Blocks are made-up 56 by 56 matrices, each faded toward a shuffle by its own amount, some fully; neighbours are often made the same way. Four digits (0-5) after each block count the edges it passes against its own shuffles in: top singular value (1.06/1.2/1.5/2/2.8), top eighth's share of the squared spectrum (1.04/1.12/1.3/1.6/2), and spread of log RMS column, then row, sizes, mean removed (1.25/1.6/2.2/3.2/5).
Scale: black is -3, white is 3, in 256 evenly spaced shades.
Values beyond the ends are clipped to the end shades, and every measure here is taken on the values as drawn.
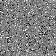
2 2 0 0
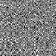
4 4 2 2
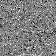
1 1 0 0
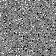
0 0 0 0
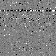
4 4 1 2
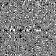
3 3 1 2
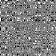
4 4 2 3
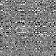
4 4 2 3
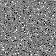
1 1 0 0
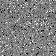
0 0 0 0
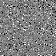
3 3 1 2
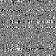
4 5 2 3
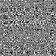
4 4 2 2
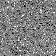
0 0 0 0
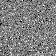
0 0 0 0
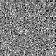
3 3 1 1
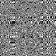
4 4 3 3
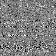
1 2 0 2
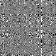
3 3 3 3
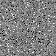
0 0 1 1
